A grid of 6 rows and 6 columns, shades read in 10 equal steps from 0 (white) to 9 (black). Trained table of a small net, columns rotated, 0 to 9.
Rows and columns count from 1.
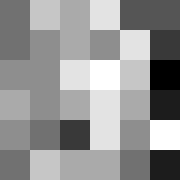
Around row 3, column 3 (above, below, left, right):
3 3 4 0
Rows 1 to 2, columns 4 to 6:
1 6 6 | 4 1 7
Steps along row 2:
down down up down up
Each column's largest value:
5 5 7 4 6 9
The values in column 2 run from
2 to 5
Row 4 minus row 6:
-2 2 0 -2 -2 0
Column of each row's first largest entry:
5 6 6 6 3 6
